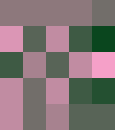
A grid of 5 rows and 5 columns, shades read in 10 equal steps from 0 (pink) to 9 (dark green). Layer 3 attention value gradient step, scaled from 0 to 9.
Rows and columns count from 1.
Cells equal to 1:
1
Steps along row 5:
up down up same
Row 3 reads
7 3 6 2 0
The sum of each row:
21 25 18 24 22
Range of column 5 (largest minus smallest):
9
